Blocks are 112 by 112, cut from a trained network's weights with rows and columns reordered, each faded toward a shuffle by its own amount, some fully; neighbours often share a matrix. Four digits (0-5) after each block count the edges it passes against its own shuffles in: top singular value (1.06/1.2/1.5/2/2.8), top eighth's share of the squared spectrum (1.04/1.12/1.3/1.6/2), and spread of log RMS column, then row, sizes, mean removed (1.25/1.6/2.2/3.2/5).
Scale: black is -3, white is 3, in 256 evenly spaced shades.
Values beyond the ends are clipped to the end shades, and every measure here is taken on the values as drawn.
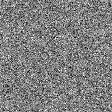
3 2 0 1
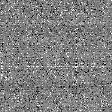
3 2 2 1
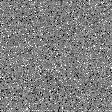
0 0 0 0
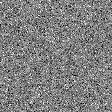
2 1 0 0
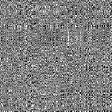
4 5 4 3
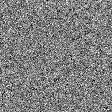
2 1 0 0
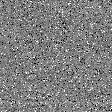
0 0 0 0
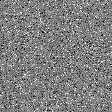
0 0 0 0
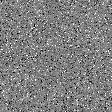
0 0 0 0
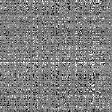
4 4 4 3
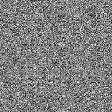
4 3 0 2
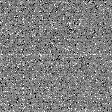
2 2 1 0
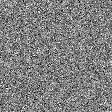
0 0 0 0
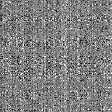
3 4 1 4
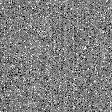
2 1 0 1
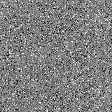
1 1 0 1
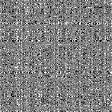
3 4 1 4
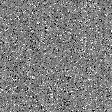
1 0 0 0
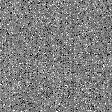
2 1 0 1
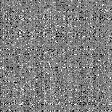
3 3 0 3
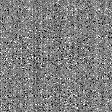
3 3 0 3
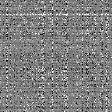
4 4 4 2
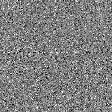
2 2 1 1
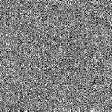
3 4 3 2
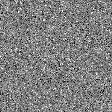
0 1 0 0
